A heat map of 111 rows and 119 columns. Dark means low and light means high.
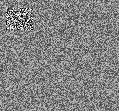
No row or column stands out. The histogram is bell-shaped. No regular stripes run through it. An odd patch, rougher than its surroundings, sits in the top left. On average the colour sits 50% of the way up the scale.
